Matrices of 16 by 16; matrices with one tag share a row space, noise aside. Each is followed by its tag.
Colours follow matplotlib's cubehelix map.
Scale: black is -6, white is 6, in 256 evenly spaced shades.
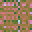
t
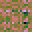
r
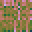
t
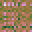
t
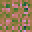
r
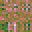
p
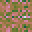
r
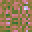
r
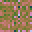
t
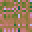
t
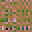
p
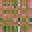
t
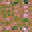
r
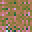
p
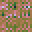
p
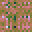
p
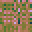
t
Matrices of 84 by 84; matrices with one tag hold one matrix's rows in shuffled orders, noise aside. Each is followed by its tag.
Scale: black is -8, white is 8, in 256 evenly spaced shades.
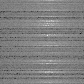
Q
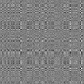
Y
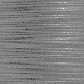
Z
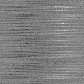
Z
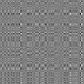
Y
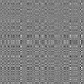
Y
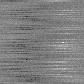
Z
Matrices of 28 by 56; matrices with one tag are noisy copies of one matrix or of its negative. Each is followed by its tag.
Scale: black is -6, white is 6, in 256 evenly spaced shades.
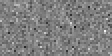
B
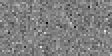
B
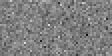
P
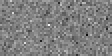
P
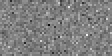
P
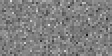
P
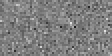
B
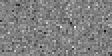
B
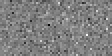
P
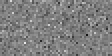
P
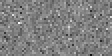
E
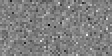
P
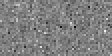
B
